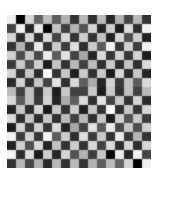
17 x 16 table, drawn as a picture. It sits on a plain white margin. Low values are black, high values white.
There is no overall slope. It looks the same turned upside down. The field is checkered. No single row or column stands out from its neighbours. The values fall into two levels.
